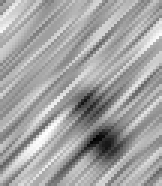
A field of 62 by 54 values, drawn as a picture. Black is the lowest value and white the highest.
Two dips sink into the field. Neither half mirrors the other. No single row or column stands out from its neighbours. The grain runs diagonally up to the right.
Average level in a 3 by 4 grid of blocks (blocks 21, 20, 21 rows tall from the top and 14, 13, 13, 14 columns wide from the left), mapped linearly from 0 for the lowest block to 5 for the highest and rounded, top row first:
5 4 4 5 / 4 4 2 4 / 5 4 0 4
